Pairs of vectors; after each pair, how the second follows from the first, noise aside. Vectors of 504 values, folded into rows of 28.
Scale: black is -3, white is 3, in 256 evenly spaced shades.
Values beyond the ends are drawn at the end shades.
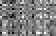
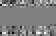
partly zeroed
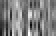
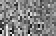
sign-scrambled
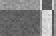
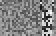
sign-scrambled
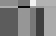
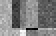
reversed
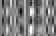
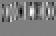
partly zeroed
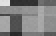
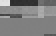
partly zeroed
